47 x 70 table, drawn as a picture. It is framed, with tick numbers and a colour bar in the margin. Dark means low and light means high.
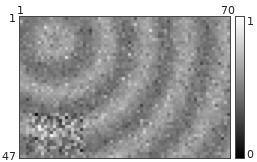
An odd patch, rougher than its surroundings, sits in the bottom left. Rings spread out from the top left. Values change most from cell to cell in the bottom left. No row or column stands out. Neither half mirrors the other. There is no overall slope.
